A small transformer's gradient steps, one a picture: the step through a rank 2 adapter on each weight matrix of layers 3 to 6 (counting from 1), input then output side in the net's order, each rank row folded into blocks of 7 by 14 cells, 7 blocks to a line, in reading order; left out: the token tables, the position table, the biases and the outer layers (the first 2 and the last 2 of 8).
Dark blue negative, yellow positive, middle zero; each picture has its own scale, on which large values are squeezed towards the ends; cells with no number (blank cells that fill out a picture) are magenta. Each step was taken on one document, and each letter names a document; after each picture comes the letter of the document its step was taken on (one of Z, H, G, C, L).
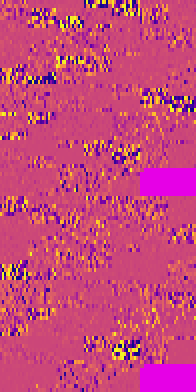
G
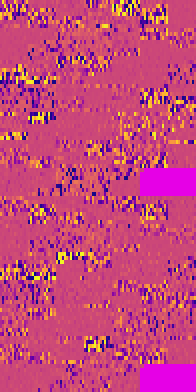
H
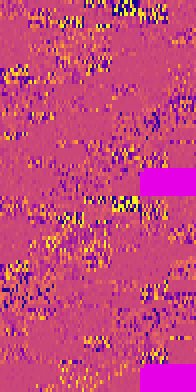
G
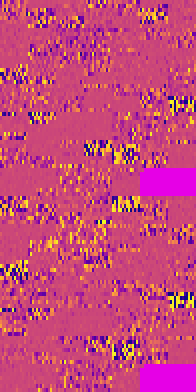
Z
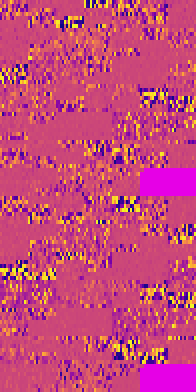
Z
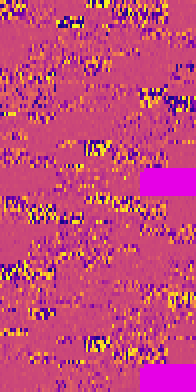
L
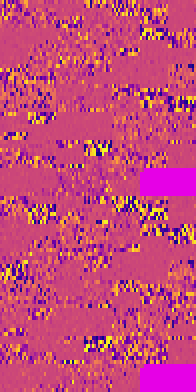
L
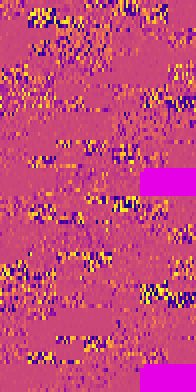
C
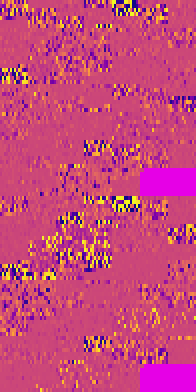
G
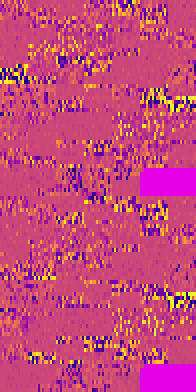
H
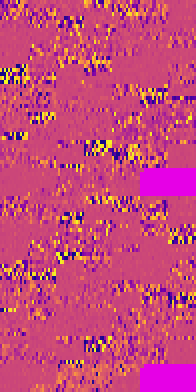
L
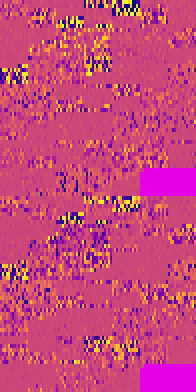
G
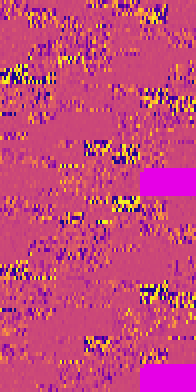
Z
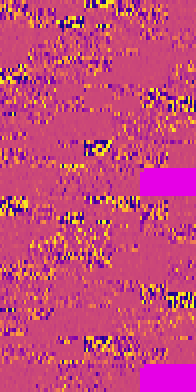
Z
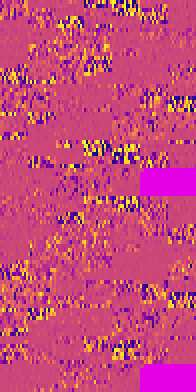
G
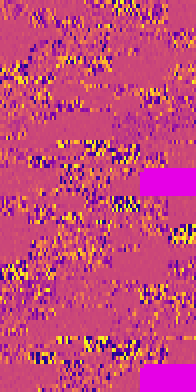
Z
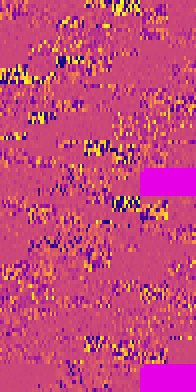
H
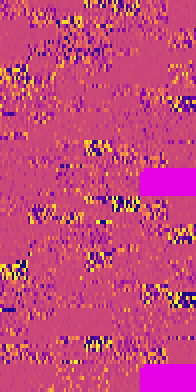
C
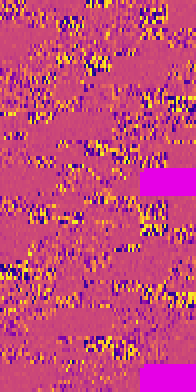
L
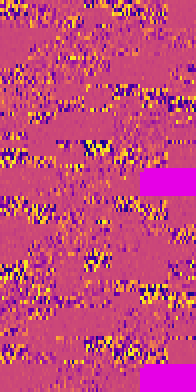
L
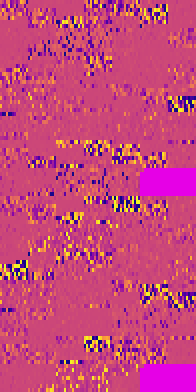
C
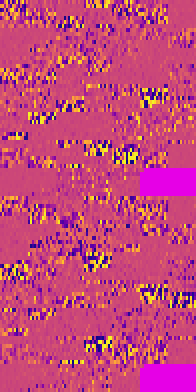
L
